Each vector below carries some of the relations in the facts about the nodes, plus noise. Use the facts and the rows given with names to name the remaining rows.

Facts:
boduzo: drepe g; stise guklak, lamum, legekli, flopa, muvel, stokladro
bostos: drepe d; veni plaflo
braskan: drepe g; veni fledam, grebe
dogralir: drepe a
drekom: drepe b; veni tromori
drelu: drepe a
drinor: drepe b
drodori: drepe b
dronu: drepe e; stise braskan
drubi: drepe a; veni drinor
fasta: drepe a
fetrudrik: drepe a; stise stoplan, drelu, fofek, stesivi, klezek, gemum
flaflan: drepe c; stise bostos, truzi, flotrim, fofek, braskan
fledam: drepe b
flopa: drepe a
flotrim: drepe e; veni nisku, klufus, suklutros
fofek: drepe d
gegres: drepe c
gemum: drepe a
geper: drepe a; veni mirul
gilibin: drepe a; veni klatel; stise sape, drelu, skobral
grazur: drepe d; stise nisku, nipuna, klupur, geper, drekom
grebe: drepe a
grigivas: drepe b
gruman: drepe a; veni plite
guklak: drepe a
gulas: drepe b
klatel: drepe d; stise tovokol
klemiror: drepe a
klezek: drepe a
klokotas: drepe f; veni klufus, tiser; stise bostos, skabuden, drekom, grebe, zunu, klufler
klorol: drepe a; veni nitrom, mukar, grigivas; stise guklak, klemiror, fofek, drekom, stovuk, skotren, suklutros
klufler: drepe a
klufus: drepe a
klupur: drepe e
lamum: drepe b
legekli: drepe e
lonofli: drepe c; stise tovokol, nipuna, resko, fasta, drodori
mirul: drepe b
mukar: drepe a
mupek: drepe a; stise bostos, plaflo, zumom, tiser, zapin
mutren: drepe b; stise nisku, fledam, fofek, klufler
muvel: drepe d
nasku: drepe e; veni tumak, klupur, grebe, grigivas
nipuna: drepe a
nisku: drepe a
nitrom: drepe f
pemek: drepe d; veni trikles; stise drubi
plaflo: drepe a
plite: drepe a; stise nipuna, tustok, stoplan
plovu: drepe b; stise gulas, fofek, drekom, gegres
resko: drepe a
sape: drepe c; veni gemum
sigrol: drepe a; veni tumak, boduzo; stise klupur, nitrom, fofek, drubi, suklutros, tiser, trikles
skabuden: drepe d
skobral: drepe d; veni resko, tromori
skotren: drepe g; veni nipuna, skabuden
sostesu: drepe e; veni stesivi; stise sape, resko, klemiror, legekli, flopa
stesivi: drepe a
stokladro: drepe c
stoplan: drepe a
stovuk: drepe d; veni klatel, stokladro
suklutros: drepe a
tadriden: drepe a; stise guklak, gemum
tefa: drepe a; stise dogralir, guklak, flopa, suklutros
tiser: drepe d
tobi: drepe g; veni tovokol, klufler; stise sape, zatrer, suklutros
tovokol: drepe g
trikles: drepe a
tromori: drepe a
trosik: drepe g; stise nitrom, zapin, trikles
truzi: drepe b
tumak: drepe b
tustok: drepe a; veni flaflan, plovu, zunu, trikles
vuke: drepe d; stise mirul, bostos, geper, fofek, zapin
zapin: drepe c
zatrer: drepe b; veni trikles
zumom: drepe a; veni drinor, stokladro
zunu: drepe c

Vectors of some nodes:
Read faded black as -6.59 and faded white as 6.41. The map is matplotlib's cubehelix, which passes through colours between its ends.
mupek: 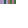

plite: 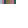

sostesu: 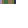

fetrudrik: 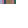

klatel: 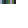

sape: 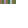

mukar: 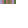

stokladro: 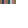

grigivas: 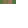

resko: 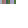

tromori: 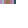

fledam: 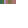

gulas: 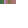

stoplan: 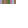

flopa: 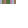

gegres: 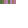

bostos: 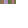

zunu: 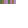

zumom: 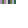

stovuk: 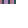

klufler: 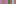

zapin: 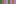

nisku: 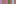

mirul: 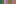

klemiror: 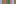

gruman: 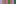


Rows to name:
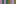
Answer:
legekli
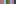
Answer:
skobral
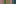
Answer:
tobi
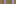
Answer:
klupur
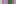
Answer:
trikles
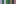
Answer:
zatrer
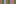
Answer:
skotren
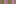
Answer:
fofek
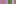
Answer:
plaflo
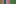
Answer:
trosik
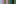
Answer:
pemek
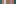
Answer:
drekom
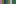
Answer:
lonofli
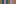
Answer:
lamum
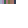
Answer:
klorol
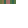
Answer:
plovu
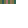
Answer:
drinor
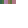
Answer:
truzi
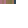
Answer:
nasku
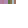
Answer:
grebe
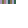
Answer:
drubi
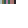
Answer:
gilibin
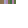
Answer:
flotrim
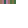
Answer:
vuke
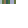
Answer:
fasta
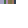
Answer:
sigrol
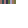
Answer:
drodori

